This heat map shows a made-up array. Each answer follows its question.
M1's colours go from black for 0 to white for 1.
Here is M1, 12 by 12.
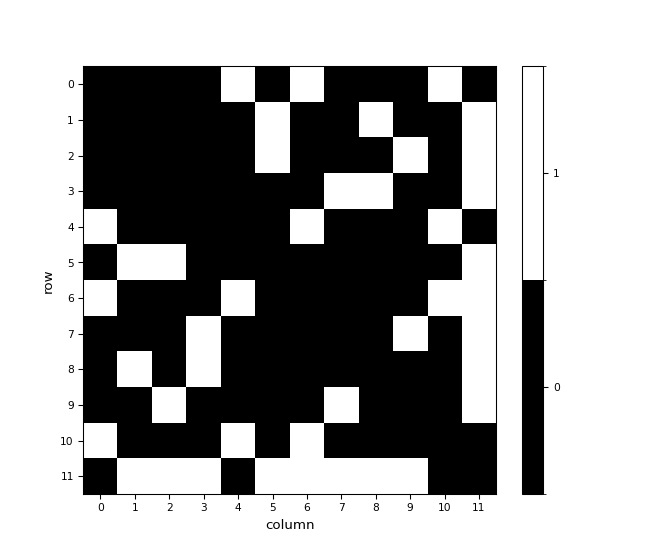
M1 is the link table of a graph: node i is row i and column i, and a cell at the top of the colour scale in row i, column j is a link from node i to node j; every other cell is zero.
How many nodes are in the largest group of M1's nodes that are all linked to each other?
4
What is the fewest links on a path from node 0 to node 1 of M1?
3
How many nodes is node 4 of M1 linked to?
3
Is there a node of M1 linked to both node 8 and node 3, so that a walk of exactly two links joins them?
yes
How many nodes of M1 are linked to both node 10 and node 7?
0
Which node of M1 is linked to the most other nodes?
node 11
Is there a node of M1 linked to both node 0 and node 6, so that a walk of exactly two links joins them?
yes
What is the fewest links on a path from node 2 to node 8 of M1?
2
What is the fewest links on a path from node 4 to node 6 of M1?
1
